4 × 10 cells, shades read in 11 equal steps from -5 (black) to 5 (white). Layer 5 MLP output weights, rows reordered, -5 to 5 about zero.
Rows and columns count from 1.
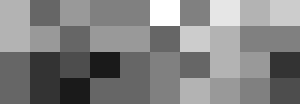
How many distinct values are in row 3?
7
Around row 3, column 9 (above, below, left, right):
0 0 2 -3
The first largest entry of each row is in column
6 7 8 7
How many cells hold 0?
8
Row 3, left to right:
-1 -3 -2 -4 -1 0 -1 2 1 -3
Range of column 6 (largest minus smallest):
6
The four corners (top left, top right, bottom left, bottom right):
2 3 -1 -2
